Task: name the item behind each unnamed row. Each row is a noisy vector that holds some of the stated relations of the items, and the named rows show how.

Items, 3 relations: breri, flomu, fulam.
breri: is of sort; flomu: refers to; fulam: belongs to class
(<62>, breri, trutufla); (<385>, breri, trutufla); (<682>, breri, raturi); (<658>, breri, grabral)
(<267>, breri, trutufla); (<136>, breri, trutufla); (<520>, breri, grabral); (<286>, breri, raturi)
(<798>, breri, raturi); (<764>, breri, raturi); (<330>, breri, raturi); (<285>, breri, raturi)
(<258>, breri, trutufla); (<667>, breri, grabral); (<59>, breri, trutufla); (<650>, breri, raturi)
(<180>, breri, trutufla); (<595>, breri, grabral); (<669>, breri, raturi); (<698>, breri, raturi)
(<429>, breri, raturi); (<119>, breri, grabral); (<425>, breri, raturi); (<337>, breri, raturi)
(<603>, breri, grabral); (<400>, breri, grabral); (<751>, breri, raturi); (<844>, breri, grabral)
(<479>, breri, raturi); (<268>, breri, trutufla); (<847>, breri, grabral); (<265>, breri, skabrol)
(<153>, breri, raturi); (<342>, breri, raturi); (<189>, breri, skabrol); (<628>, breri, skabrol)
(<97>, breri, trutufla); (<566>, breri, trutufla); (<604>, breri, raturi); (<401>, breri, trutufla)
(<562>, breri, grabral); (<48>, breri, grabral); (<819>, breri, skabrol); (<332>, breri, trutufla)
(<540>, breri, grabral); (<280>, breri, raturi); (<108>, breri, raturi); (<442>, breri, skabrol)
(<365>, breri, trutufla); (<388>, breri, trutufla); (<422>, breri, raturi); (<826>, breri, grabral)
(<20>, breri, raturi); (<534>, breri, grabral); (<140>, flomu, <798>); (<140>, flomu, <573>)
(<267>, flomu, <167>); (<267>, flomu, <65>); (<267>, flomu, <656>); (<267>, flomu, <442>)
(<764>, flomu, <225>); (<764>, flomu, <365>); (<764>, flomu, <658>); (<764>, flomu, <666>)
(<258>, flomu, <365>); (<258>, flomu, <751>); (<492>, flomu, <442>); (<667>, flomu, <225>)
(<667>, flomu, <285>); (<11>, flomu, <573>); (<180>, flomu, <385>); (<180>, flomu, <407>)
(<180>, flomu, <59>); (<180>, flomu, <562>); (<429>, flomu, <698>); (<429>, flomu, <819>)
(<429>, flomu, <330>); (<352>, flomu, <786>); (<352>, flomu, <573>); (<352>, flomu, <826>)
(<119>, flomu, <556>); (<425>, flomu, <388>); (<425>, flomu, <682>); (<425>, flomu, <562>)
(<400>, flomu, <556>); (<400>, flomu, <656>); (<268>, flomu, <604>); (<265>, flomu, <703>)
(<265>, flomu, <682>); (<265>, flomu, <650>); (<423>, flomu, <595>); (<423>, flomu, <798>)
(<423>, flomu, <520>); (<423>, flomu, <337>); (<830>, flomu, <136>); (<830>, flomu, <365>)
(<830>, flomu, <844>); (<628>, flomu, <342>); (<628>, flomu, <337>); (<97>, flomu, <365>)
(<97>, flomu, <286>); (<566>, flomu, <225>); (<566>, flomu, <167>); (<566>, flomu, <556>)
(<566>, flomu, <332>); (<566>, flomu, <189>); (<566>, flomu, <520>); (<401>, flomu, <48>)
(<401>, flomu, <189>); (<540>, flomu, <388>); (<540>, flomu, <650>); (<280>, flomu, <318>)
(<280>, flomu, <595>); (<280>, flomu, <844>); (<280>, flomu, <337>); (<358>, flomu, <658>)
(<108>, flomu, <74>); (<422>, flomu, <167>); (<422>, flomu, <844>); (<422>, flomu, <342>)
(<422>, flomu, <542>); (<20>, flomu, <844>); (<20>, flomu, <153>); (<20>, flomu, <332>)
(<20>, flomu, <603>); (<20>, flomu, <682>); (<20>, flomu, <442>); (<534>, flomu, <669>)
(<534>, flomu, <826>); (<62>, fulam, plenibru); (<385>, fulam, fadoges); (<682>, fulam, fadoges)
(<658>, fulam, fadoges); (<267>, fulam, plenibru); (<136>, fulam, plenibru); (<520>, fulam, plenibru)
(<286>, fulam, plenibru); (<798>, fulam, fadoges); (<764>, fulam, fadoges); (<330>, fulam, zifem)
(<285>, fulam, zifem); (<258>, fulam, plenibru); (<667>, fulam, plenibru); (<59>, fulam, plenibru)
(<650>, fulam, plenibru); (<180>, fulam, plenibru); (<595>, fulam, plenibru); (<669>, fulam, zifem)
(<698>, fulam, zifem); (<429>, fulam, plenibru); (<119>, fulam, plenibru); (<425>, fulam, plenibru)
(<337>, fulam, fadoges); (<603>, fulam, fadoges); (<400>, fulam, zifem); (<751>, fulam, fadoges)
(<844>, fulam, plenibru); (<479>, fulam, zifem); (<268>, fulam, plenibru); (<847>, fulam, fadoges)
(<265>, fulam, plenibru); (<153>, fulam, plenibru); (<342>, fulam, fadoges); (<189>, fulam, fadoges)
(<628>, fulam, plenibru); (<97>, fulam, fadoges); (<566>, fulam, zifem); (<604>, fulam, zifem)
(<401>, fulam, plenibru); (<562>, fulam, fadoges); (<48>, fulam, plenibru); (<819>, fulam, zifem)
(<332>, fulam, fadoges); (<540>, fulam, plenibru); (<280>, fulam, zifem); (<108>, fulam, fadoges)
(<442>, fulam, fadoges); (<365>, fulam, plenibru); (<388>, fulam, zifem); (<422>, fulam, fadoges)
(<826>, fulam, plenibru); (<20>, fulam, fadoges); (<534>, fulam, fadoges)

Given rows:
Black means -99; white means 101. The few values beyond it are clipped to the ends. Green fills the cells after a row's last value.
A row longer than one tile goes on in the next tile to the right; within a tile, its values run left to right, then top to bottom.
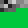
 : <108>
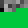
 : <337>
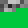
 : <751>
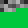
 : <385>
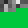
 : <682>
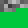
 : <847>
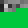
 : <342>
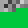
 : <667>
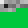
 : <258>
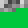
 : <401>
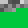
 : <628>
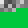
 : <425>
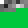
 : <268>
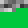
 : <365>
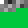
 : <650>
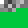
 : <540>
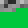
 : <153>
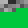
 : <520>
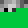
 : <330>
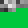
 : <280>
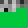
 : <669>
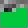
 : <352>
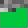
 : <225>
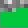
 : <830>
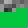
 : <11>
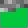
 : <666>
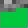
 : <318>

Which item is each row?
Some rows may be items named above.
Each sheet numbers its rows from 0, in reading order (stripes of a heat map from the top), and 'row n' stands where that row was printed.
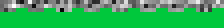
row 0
<604>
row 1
<268>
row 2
<669>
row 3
<153>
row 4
<285>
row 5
<258>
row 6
<258>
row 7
<429>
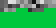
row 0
<97>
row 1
<108>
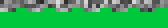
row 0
<225>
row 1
<844>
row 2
<48>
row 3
<180>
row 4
<628>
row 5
<423>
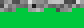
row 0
<542>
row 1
<258>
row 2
<628>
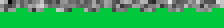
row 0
<826>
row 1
<479>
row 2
<225>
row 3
<492>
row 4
<847>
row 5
<595>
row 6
<62>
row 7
<267>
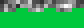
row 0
<332>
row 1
<59>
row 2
<388>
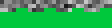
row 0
<225>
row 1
<74>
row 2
<534>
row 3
<136>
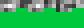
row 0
<388>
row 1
<400>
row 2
<422>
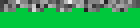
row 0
<603>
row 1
<189>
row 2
<764>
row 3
<798>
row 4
<703>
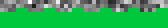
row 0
<358>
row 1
<268>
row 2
<425>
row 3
<407>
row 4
<658>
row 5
<20>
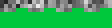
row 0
<442>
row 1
<566>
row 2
<167>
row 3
<119>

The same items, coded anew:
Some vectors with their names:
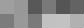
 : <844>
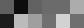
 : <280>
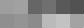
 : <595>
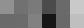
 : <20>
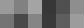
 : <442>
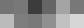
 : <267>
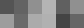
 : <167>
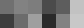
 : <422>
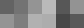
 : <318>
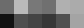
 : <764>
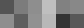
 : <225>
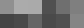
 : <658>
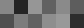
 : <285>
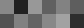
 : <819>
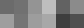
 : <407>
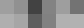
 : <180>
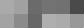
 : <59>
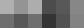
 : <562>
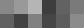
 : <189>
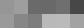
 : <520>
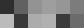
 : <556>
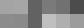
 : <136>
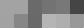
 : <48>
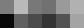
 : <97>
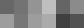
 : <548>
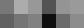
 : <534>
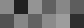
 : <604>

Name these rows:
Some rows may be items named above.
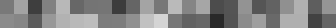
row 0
<667>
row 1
<267>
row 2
<682>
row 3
<167>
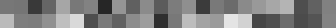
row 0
<267>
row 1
<285>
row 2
<628>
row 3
<751>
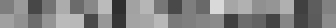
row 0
<401>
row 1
<258>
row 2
<358>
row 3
<332>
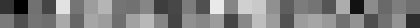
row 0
<400>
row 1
<826>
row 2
<830>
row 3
<650>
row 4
<388>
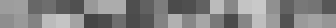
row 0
<595>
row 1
<751>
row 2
<492>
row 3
<650>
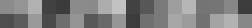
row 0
<342>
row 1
<798>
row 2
<826>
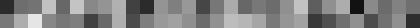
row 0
<423>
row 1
<337>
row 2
<401>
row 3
<703>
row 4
<388>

